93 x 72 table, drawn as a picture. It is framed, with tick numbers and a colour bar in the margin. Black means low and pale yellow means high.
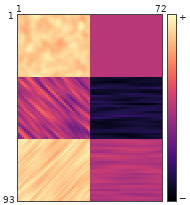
The table splits into 3 rows of 2 panels. Panel 1,1: very high, blotchy, faint in contrast. Panel 1,2: middling, flat. Panel 2,1: middling, slanting down to the right. Panel 2,2: very low, streaked across, faint in contrast. Panel 3,1: very high, slanting up to the right, faint in contrast. Panel 3,2: middling, streaked across, faint in contrast.
